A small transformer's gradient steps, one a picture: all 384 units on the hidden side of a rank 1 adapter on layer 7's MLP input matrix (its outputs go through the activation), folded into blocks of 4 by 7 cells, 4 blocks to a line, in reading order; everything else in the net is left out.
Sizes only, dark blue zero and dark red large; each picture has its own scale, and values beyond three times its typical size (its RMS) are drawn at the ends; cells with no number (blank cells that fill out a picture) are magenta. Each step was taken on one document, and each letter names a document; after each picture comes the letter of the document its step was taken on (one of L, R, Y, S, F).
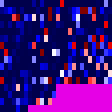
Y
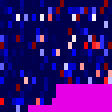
Y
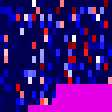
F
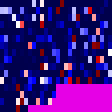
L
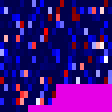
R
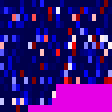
Y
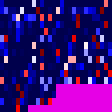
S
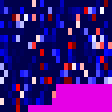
Y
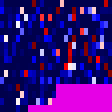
F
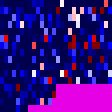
R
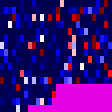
Y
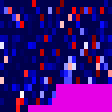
L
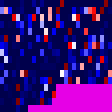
R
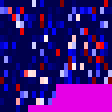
F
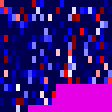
F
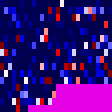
Y
